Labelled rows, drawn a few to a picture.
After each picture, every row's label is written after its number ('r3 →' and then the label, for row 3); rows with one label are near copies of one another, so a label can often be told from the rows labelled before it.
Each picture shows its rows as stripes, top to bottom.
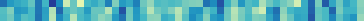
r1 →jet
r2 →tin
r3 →tin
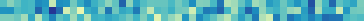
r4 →tin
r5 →jet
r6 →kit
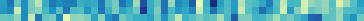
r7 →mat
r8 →mat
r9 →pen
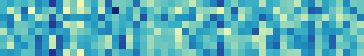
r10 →jet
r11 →pen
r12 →mat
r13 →jet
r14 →kit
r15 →tin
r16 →tin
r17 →jet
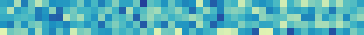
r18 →mat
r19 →tin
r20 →jet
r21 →mat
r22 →kit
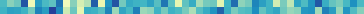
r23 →pen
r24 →jet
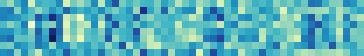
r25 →pen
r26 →mat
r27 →jet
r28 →pen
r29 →jet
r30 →jet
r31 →tin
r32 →mat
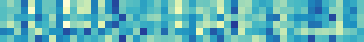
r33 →pen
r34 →pen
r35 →tin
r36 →pen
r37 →mat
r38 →tin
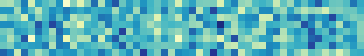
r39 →pen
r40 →mat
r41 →kit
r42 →jet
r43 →tin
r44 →pen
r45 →tin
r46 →mat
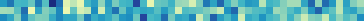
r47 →jet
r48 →pen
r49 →mat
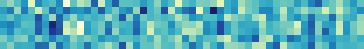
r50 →pen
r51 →mat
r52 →tin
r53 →jet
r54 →jet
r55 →kit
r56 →tin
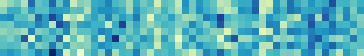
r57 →kit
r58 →kit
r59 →jet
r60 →tin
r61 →kit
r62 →pen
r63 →kit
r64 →jet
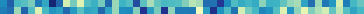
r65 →jet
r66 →mat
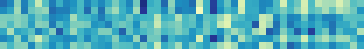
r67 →mat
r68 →mat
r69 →kit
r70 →kit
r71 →tin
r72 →mat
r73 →kit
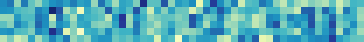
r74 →mat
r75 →jet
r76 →tin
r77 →tin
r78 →jet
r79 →kit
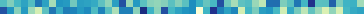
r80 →tin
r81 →mat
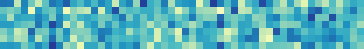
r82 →mat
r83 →pen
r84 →tin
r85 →jet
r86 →kit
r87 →kit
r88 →jet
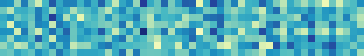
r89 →mat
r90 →tin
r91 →jet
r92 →tin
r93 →mat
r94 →tin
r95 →kit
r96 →tin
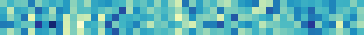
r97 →kit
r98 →tin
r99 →pen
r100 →jet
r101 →pen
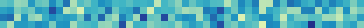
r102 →kit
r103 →jet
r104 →mat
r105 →tin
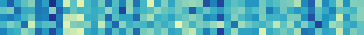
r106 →jet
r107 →tin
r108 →jet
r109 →pen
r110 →jet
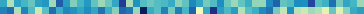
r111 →tin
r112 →mat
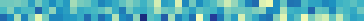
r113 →kit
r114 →tin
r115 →mat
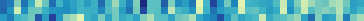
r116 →mat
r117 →mat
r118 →jet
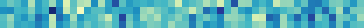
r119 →pen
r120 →jet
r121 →tin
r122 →tin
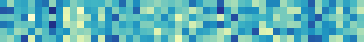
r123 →tin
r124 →jet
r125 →pen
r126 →jet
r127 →kit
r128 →pen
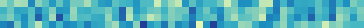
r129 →kit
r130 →tin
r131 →tin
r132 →mat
